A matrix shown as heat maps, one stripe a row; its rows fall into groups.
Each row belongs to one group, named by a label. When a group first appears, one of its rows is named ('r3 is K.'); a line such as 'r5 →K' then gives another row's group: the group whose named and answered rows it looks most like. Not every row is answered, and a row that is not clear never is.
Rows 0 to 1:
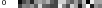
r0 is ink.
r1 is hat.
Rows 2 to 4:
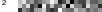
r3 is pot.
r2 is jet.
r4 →ink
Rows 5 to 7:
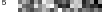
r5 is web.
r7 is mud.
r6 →web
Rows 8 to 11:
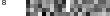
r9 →ink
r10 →mud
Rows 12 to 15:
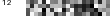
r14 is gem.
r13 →pot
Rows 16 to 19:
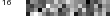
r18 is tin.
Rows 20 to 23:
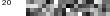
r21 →jet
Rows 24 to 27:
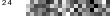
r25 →mud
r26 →pot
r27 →mud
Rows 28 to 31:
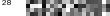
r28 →mud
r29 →gem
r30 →mud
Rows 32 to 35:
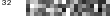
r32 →jet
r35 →mud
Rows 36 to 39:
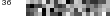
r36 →jet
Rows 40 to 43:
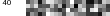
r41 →pot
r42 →hat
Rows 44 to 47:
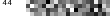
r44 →pot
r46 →pot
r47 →jet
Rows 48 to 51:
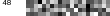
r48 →tin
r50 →jet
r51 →hat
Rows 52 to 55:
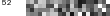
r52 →jet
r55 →web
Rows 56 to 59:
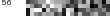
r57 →web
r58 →gem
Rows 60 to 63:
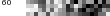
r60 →web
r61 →jet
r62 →jet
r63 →jet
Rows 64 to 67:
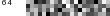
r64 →mud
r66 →tin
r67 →pot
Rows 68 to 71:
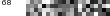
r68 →web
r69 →hat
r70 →web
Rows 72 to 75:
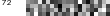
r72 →hat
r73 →tin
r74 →tin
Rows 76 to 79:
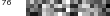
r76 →mud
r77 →web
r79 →web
